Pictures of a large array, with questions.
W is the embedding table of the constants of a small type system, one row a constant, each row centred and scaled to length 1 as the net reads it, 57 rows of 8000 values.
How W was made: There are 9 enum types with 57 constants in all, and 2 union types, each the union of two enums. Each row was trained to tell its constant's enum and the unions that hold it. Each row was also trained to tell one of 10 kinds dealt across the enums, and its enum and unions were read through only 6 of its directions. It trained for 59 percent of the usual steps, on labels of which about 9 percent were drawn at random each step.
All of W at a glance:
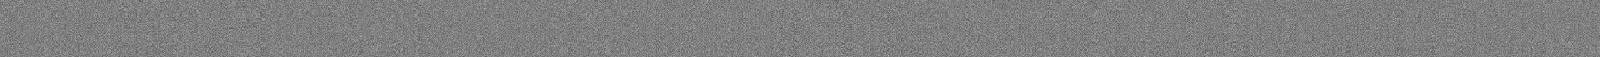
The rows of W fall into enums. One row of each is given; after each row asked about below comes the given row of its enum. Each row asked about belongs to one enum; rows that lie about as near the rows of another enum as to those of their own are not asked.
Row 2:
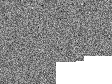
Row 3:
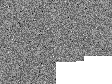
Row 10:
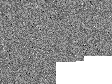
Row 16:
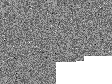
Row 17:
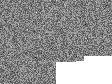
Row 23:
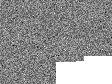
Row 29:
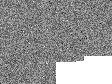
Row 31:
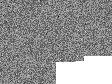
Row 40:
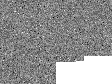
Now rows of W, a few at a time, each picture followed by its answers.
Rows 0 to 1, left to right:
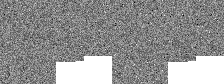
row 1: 3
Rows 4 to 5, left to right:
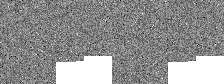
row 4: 10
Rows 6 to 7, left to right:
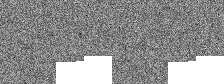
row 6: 23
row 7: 23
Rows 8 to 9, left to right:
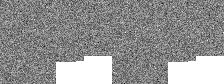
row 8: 3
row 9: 29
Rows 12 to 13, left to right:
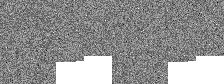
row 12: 31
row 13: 17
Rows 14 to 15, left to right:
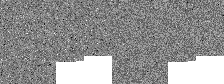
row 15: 16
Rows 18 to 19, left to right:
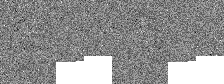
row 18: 23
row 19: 31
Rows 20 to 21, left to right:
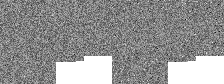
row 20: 31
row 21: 17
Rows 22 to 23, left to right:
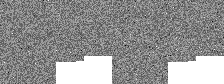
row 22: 3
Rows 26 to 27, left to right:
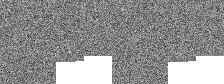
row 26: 23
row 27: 31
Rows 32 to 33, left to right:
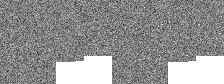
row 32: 17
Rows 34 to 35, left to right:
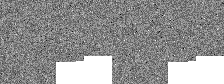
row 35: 3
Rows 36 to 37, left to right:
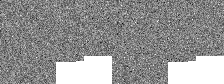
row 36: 3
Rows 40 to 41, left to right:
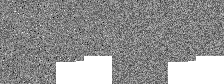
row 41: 17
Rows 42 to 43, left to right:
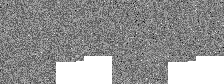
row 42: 2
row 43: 23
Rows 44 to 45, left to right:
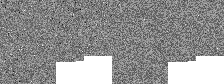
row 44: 16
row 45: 23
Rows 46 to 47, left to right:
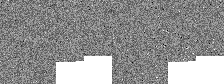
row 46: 31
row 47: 10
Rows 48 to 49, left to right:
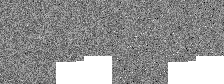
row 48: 17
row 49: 16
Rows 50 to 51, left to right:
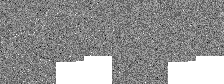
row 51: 10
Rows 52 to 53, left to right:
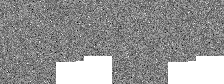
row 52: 10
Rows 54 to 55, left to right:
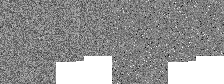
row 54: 17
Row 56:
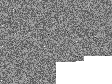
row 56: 31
